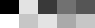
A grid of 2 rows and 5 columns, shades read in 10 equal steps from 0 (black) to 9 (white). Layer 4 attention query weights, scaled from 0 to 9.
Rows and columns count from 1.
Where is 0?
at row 1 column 1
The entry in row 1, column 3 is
2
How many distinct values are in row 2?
4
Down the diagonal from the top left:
0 7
